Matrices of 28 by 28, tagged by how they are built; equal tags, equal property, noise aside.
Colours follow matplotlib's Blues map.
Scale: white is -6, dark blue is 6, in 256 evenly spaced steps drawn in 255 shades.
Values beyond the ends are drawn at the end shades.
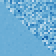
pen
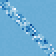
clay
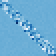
clay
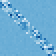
clay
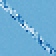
clay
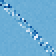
clay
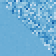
pen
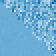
pen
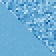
pen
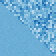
pen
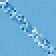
clay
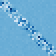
clay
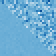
pen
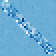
clay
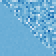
pen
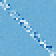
clay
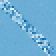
clay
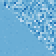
pen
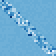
clay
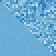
pen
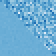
pen
